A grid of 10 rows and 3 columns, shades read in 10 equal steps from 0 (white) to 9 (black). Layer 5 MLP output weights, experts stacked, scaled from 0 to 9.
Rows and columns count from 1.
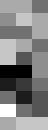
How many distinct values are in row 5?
3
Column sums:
41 50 43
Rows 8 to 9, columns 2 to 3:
8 6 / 5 6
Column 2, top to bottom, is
3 2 5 3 6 9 7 8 5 2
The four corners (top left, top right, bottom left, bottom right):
3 5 3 2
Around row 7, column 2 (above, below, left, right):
9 8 8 5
